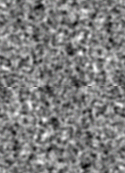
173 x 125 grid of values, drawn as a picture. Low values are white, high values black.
A half turn leaves it unchanged. There is no seam. There is no overall slope. The field is mottled with small blotches. The values follow a bell shape. No row or column stands out. There are no lone odd cells.
